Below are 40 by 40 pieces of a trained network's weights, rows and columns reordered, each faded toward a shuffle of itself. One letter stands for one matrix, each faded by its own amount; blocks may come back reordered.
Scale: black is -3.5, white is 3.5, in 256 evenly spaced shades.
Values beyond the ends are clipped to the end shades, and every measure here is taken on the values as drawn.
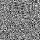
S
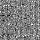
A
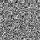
S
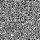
S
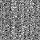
A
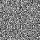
S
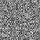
S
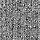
A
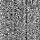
A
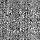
A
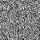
S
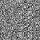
S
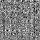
A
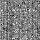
A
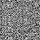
S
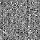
A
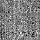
A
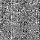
A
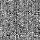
A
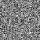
S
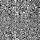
A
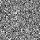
S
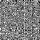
A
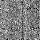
A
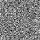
S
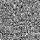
S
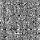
A
